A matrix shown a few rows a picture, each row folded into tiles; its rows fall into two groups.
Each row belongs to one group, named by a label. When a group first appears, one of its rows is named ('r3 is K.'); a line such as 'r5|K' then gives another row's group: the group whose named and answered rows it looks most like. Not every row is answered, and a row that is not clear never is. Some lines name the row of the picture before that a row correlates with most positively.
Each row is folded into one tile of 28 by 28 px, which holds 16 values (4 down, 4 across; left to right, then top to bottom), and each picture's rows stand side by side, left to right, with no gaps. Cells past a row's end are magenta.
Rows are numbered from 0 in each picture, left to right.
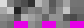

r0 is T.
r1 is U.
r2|T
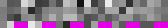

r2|U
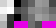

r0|T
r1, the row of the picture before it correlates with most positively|2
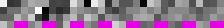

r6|U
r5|U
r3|U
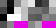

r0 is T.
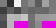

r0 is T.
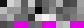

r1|T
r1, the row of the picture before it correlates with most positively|1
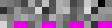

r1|T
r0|U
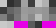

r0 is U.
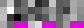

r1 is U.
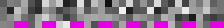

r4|T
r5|T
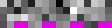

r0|T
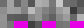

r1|U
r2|T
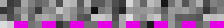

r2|U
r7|T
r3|T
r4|T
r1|T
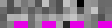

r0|T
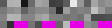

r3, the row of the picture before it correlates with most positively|3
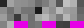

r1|T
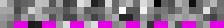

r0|T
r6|U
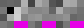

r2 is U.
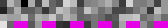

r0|U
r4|T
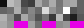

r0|U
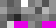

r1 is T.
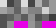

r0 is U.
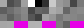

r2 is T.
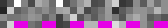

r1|U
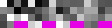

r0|T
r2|U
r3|T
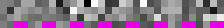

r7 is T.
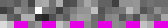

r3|T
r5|U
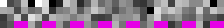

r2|U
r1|U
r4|U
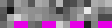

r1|U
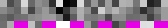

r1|U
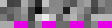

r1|T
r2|T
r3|T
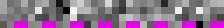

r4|T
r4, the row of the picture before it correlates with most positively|1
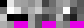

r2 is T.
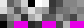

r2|U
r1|U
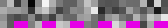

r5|T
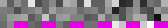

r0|T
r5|U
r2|U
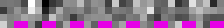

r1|T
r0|U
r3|U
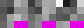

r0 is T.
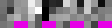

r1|T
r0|T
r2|U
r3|T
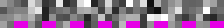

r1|T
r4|T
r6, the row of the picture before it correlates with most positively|1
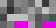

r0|T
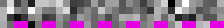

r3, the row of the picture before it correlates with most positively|1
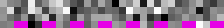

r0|T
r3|T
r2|T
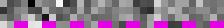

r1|U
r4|U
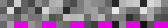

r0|T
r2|T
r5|U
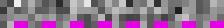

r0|T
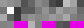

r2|U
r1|U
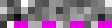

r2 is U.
